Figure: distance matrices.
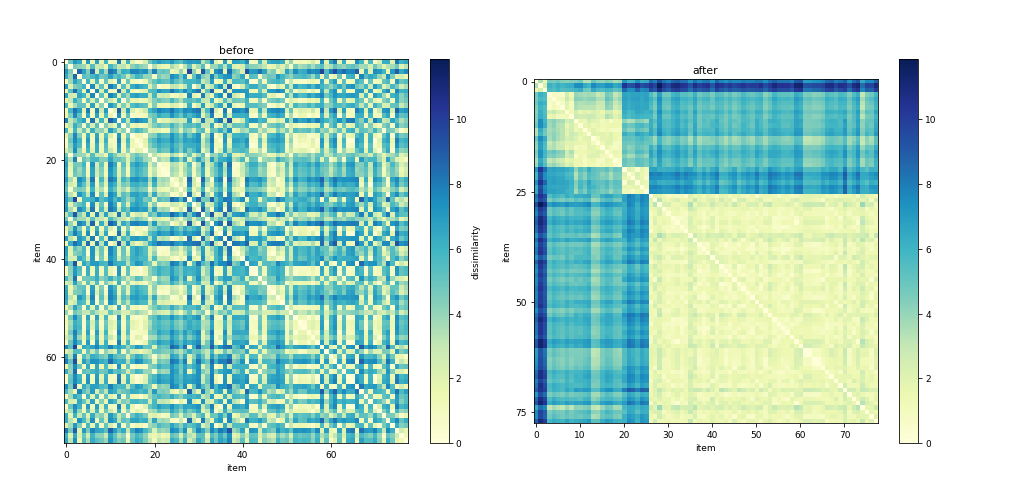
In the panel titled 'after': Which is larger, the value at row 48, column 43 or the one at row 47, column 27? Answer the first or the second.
the second
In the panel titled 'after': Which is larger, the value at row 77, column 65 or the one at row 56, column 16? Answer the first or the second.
the second
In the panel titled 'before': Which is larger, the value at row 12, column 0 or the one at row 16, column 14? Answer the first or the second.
the first
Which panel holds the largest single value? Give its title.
after
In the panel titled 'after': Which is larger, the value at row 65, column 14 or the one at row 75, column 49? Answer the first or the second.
the first
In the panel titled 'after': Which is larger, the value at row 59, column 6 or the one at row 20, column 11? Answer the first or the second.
the first
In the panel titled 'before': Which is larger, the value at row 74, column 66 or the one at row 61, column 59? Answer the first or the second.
the second
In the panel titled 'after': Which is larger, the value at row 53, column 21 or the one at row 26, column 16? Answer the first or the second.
the first
